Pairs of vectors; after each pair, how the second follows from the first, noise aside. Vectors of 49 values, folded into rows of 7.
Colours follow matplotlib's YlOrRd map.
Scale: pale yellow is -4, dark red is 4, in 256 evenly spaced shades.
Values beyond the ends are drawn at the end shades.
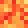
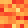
shuffled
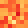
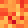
negated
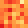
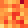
negated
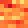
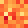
shuffled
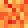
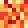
scaled up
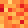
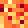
scaled up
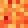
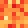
negated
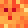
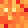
negated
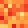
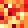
scaled up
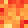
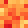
negated
